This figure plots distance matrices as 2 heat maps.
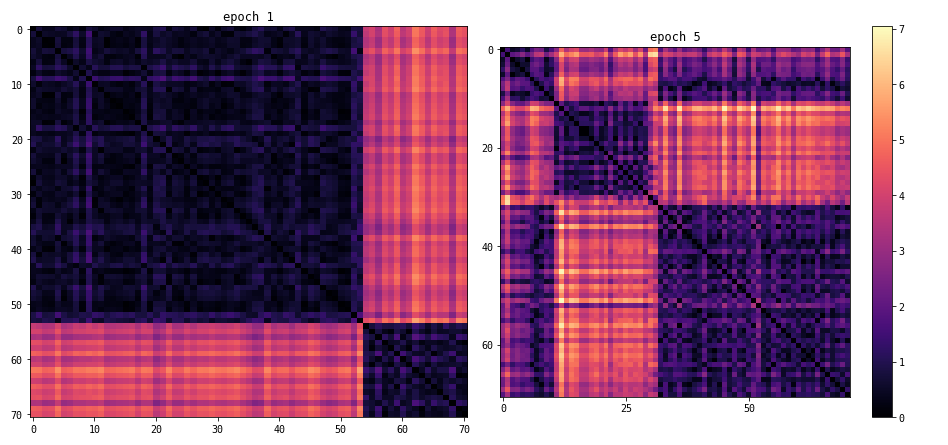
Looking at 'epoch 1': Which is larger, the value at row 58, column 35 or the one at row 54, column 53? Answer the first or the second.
the second
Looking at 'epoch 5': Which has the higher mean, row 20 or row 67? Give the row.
20
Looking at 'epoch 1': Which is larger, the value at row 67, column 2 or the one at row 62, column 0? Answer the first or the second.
the second
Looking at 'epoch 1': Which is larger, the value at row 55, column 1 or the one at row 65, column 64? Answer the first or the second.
the first
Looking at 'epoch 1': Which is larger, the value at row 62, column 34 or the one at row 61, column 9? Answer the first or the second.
the first
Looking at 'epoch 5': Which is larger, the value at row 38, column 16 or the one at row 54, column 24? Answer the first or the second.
the second
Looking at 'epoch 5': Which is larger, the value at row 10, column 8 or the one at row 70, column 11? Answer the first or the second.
the second
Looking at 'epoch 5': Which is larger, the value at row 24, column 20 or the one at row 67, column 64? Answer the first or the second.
the first
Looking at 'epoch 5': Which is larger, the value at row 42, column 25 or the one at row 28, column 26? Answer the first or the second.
the first
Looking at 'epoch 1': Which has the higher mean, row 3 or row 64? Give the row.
64
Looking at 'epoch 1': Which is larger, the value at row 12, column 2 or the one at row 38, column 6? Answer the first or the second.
the second
